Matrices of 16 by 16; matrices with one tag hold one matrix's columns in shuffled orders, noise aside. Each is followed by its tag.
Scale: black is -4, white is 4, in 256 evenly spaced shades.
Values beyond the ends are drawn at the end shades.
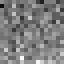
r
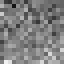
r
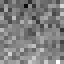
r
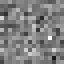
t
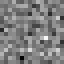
t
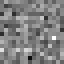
t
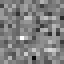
t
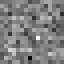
t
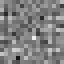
t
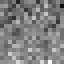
r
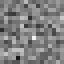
t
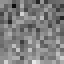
r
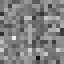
t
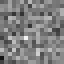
t
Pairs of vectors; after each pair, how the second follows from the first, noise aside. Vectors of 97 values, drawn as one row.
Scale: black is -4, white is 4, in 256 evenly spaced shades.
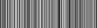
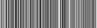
negated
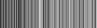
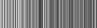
negated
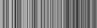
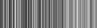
negated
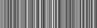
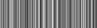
sign-scrambled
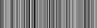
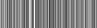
sign-scrambled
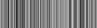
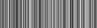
sign-scrambled
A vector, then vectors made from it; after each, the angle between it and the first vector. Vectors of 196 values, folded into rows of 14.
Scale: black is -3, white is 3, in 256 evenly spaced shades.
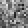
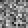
orthogonal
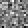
partly aligned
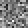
partly opposed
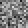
partly aligned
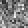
nearly opposite
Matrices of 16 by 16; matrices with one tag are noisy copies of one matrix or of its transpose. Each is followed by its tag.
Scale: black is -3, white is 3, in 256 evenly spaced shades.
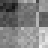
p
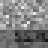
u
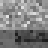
u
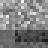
u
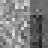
u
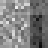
u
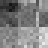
p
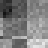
p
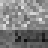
u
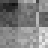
p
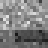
u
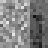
u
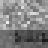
u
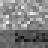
u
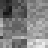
p
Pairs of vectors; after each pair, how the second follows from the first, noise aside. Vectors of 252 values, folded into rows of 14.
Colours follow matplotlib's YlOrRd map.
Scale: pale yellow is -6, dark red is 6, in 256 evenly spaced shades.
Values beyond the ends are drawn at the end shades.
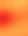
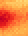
scaled up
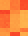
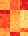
scaled up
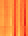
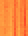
shrunk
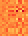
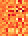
scaled up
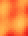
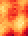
scaled up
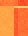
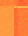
shrunk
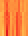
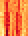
scaled up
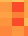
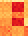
scaled up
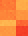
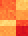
scaled up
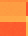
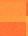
shrunk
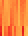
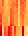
scaled up
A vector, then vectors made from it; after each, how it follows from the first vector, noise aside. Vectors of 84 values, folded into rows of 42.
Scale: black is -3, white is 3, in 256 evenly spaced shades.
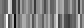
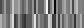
wrapped around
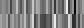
wrapped around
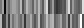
wrapped around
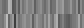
shrunk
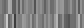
shrunk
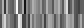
wrapped around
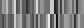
wrapped around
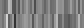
shrunk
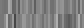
shrunk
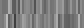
shrunk
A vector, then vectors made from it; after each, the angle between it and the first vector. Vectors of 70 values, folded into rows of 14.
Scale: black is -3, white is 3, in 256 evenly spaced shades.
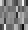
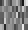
nearly opposite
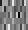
partly opposed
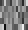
nearly opposite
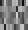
nearly opposite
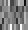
orthogonal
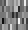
orthogonal
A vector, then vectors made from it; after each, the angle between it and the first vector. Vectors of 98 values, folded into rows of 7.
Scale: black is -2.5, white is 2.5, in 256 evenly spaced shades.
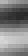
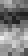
nearly parallel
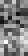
partly aligned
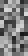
orthogonal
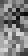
partly aligned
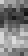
nearly parallel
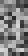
orthogonal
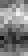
nearly opposite
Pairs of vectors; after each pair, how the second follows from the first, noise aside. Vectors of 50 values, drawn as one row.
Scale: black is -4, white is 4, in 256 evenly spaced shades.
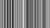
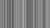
shrunk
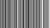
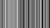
sign-scrambled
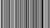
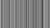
shrunk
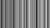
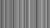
shrunk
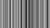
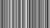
sign-scrambled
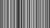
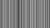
shrunk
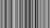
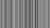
shrunk
